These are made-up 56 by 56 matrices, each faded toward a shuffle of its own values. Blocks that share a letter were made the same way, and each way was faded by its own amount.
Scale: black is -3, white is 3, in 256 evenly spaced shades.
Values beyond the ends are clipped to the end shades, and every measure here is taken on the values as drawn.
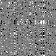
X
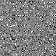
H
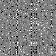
X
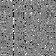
X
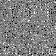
H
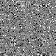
H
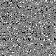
H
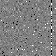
X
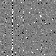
X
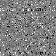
H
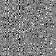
X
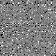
H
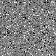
H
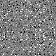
H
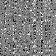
X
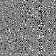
X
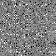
H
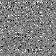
H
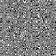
X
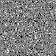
H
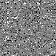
H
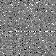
H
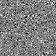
H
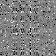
X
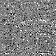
H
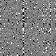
X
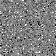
H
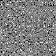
H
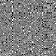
X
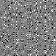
X
